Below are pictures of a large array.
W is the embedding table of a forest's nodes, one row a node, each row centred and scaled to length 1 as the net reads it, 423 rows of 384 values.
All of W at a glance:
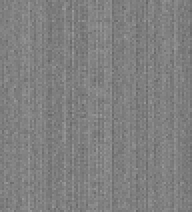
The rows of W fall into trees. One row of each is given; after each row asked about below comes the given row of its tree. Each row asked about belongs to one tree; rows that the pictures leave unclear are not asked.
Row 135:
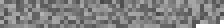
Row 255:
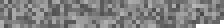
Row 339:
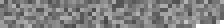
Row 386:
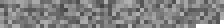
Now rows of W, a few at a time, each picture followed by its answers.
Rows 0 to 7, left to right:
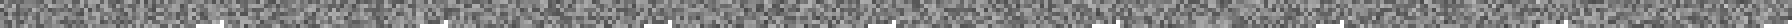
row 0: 135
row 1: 339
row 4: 135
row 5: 255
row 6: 386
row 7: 339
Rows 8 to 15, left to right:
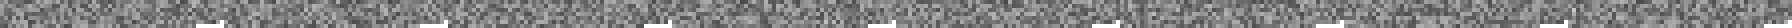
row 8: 255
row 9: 339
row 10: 135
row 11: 255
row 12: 339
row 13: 339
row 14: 255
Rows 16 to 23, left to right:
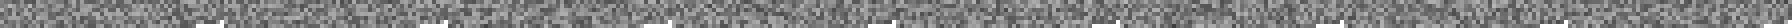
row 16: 339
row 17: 339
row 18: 339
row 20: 255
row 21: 255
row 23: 339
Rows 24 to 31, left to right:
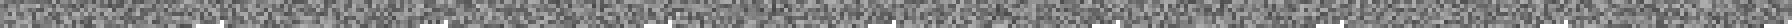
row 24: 339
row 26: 135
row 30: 135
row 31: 255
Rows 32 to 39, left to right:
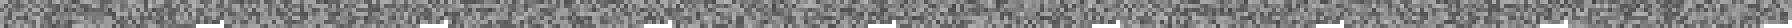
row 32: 255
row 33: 135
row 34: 339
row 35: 255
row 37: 255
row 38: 135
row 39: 386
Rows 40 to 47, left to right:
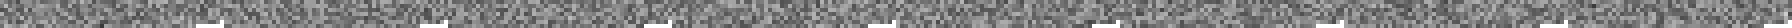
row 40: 135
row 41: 135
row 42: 135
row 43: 135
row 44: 255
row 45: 339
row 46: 386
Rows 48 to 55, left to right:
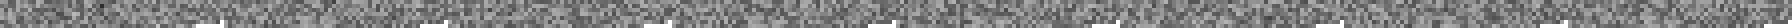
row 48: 386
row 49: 255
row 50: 339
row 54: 255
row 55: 255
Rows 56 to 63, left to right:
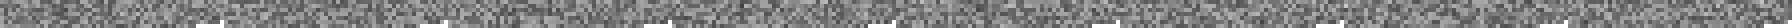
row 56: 386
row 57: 339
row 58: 255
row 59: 255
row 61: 339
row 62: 255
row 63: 339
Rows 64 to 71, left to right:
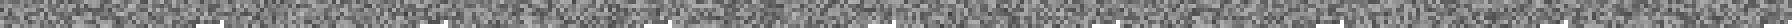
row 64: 255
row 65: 339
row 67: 386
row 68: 255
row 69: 255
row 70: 255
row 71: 255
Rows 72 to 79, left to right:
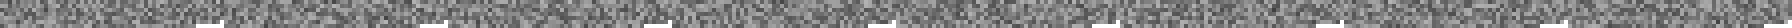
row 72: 135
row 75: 255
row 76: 386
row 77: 386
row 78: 255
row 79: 255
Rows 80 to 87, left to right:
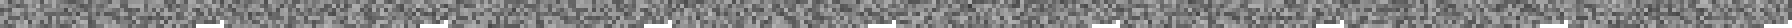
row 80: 255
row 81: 255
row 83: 255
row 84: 339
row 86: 386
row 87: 255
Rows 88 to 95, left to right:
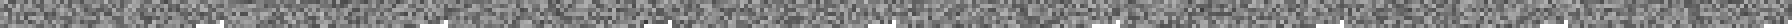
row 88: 255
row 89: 339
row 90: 255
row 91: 135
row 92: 339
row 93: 255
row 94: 386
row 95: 339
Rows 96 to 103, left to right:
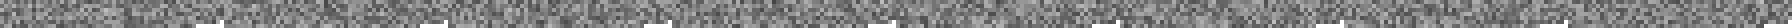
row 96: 339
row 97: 255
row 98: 255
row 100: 255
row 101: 255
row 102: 255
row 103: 135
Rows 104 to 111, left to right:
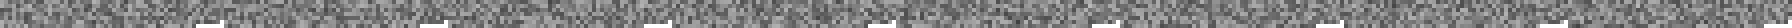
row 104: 255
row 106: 255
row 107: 255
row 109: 255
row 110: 339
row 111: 135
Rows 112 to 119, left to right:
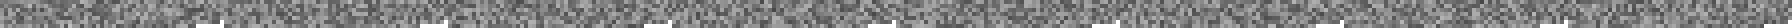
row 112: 386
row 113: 135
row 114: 255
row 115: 255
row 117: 255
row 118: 135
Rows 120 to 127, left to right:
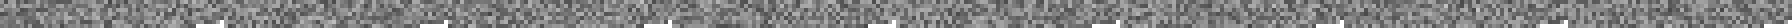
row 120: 339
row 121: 255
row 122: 135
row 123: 255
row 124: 255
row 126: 339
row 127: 255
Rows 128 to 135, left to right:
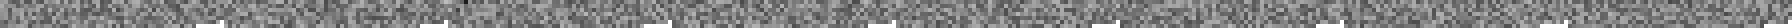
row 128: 255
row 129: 255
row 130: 339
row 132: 255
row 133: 135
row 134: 135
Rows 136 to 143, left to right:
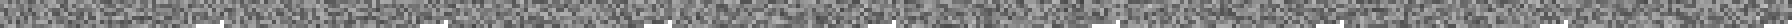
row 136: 135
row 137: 135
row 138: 339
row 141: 255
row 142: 339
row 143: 255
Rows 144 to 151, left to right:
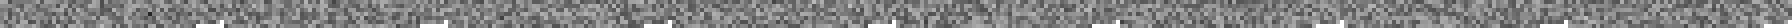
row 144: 255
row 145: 135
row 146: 339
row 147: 135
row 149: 339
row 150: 255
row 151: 339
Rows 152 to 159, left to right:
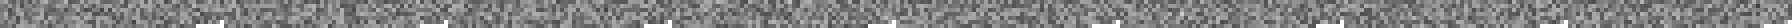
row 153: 339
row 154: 339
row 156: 339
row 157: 135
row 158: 339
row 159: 339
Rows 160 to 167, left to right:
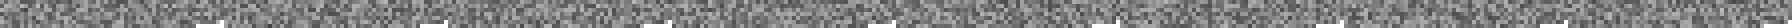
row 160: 339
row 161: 255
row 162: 339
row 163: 339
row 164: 135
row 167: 339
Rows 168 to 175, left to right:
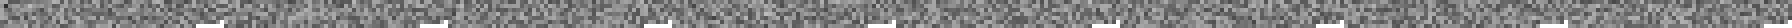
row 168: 255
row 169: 339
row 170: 135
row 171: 135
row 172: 135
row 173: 255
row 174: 386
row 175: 339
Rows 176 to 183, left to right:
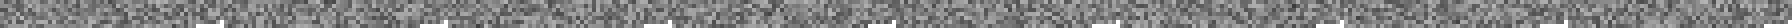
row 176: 135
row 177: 255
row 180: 135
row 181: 255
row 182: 386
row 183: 255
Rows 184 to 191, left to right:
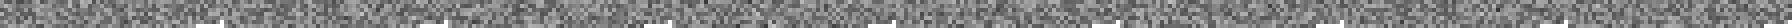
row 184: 135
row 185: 386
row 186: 255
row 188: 255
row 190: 386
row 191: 255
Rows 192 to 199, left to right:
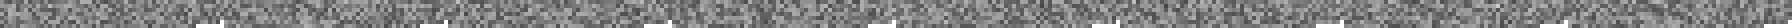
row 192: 135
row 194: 339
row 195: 255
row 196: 135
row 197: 135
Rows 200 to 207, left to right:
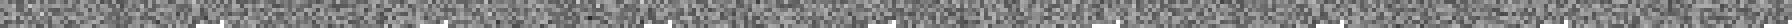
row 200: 135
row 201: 339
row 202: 135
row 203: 339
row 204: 135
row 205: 135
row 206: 135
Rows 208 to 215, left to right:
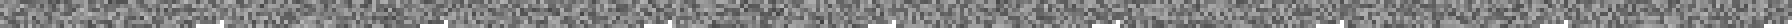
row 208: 339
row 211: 255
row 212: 255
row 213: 339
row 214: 255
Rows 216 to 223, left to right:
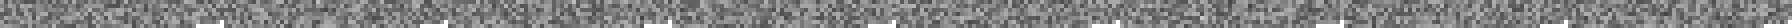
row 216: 339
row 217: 255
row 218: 135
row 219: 255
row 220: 339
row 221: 386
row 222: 255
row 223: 255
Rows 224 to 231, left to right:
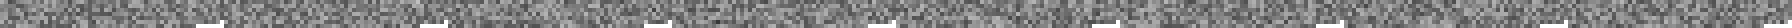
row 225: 135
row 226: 339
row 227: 339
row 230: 255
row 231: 255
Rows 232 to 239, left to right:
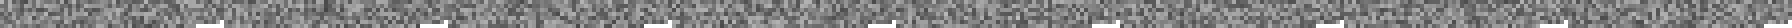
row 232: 339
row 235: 255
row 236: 135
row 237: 339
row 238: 339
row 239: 135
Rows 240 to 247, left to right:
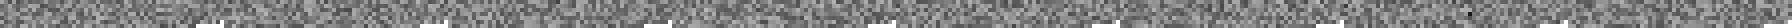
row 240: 135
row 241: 135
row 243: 255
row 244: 339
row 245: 255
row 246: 339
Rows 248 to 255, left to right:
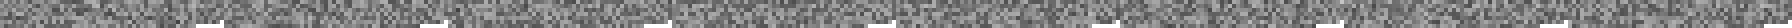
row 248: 255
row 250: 339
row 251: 339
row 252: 339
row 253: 255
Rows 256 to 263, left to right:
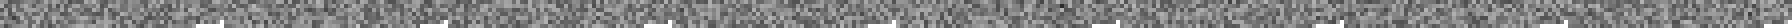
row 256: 255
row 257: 255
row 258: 135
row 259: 339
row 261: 339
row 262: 339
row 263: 339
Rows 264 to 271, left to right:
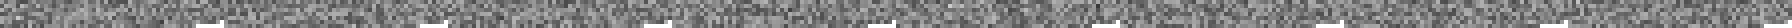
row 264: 339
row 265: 339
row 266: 339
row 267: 255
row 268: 135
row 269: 255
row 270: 255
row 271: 339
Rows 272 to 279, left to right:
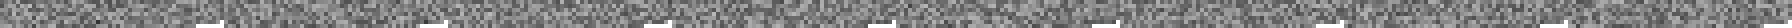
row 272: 339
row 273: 339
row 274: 339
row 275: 255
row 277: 339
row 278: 255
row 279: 255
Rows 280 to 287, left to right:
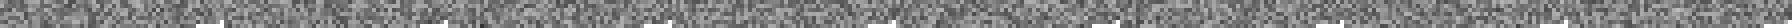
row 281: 255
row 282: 339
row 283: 339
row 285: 135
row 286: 135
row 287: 339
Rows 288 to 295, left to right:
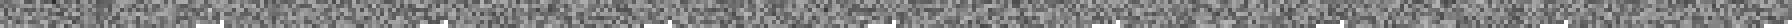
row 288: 386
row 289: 339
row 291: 386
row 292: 339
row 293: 255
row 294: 255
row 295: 339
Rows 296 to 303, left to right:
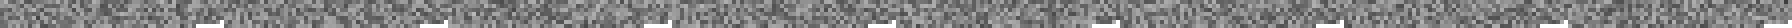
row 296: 255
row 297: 255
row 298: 386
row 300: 339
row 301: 255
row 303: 386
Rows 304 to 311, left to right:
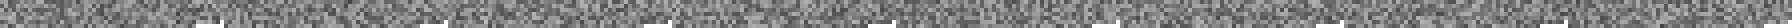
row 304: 386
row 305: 255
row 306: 255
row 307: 255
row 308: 135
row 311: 135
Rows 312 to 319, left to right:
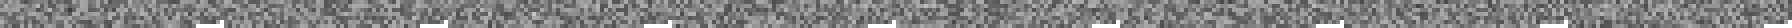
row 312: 339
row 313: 255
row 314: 255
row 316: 386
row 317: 255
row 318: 135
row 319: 339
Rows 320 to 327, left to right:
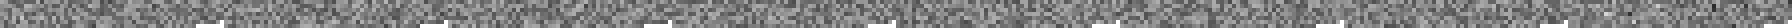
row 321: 255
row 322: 255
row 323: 339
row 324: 135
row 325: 255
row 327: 339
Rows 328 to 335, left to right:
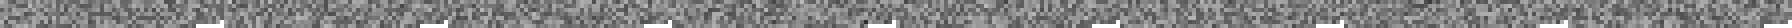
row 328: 255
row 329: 255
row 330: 255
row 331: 386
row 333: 135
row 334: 339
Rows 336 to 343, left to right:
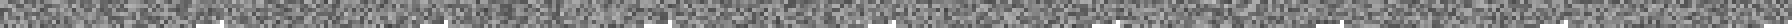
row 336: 255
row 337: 386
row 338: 386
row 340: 339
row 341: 255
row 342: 255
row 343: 339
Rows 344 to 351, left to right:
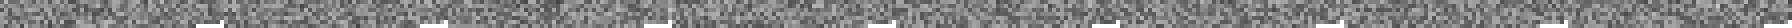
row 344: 255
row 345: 339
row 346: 386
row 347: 339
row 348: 255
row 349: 135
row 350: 386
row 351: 255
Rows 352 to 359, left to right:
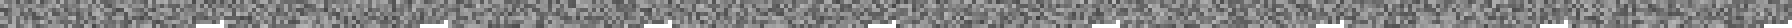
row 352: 135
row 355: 255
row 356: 135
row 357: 135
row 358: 255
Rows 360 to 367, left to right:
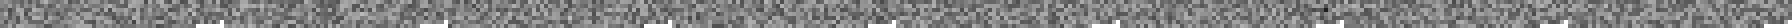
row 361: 386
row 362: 135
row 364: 339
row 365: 339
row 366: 339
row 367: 339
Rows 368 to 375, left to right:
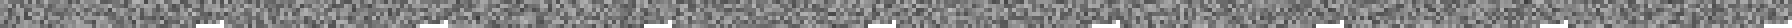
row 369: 339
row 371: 135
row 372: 339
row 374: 255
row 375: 135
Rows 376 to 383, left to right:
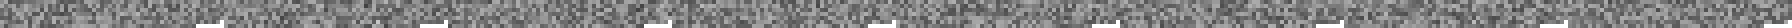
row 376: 255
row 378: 135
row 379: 135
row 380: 255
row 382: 255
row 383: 339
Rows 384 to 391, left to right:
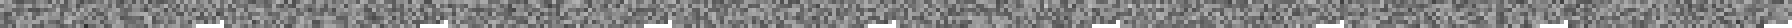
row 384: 339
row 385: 255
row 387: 339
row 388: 255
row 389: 339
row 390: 339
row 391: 135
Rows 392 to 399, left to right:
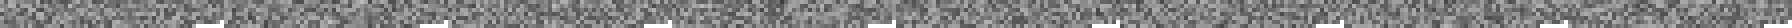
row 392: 339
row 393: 255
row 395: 386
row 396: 135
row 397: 135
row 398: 255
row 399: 255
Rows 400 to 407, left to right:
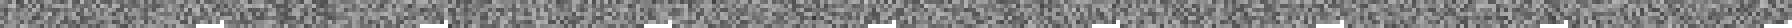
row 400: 135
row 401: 386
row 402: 135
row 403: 135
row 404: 135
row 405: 135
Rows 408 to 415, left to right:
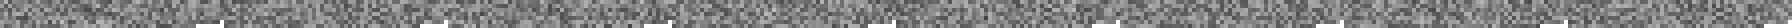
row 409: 135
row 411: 135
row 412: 135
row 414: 255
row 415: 135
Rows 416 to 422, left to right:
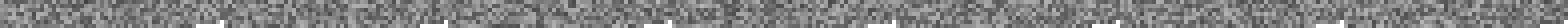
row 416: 339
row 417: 255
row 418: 255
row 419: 386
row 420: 255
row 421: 339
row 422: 255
